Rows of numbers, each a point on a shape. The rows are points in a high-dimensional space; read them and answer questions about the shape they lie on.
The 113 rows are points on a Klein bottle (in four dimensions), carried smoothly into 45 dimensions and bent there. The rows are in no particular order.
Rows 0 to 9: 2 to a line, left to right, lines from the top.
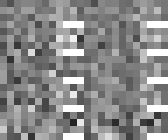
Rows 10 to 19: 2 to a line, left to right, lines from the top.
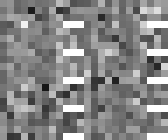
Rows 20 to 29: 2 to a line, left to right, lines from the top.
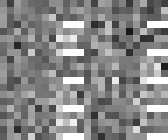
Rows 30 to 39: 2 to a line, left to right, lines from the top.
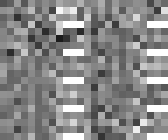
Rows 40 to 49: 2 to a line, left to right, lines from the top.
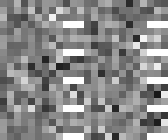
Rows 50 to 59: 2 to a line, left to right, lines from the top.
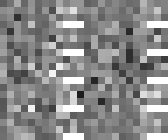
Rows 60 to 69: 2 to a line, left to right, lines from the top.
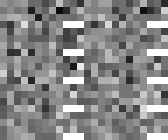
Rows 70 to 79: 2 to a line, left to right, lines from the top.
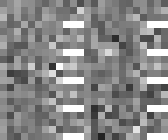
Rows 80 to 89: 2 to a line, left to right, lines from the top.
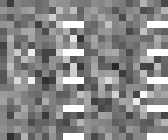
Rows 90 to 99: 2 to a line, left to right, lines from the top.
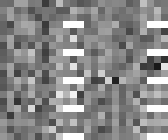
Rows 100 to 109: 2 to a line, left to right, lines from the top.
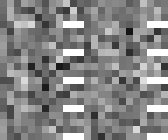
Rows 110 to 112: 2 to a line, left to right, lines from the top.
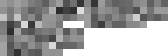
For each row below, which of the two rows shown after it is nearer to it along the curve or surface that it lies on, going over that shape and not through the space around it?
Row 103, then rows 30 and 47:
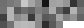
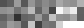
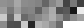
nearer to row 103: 30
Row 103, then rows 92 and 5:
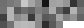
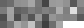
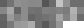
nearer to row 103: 92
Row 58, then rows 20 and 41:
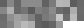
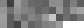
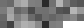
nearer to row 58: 41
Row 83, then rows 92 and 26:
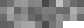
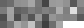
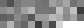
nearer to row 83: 92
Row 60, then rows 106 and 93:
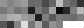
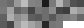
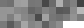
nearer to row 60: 106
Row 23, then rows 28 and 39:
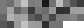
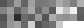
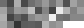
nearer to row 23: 28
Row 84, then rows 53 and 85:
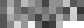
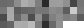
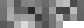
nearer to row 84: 85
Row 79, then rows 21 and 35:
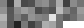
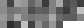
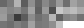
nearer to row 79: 21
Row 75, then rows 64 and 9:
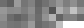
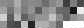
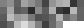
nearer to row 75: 64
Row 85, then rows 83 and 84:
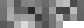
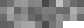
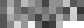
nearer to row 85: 84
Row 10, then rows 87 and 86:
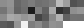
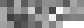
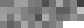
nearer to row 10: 86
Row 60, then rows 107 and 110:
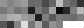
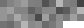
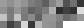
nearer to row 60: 110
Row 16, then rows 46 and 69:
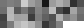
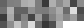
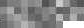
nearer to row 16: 46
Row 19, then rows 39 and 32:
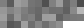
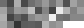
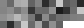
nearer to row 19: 32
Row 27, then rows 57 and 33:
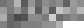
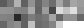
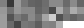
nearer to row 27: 57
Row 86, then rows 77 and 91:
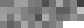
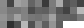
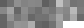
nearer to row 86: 77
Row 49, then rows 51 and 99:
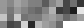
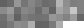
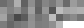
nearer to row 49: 99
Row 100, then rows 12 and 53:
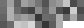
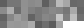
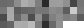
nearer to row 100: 12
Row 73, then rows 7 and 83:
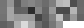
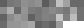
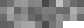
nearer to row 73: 7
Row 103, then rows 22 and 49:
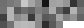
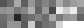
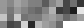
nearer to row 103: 22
